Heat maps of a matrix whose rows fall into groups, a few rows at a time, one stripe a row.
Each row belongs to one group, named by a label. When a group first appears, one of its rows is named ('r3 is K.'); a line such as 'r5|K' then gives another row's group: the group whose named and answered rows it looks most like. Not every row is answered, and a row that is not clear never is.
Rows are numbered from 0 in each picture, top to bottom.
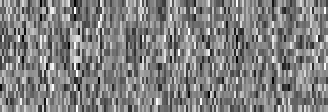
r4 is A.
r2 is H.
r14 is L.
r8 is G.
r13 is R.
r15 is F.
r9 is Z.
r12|Z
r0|H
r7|A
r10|F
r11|H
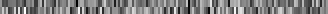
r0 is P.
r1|R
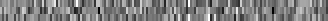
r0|F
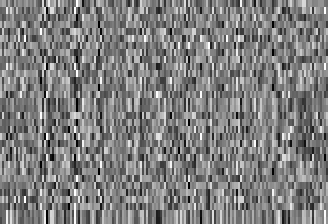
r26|P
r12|H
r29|G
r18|G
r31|Z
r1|Z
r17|P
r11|H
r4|G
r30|Z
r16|G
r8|P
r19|L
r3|H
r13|L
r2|P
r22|L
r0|F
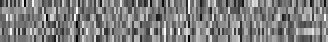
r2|Z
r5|P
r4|A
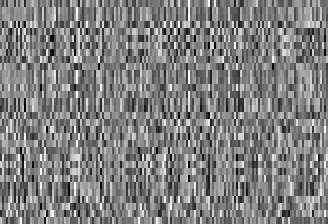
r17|A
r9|H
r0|A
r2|F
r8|G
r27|G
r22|G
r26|G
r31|L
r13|F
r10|F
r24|G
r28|A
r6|R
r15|A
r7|L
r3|A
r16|R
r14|A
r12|H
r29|H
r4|R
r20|F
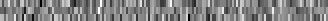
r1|G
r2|R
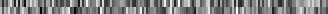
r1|H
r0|A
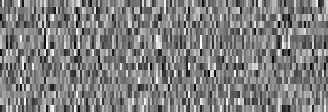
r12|L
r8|H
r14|R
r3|P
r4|F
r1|P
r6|L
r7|Z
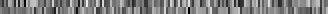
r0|A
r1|P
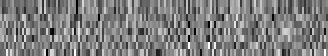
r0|P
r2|H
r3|R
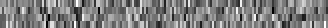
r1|H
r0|F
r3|Z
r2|P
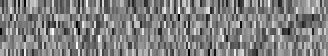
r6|F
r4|Z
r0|A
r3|P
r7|R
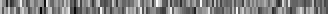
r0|L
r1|H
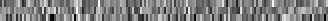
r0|G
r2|L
